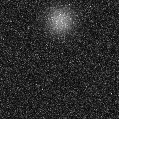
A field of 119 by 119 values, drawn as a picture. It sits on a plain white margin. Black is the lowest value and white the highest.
Stripes: none. Ninth with the highest average: top middle. Odd rows or columns: none. Bumps: one, in the top middle. Histogram: skewed, a long tail of high values.
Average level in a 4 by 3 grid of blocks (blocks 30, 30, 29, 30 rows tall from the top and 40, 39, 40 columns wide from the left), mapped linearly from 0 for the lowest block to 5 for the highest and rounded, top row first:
0 5 0 | 0 1 0 | 0 0 0 | 0 0 0
